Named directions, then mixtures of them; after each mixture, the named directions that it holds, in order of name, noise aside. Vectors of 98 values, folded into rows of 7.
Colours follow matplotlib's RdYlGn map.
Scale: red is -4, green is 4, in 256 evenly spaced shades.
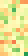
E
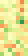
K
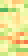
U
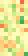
E, K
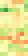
U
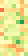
K, U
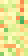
K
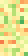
E, K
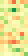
E, U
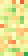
E, K, U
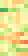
U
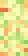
E, K, U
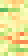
U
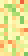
E, K
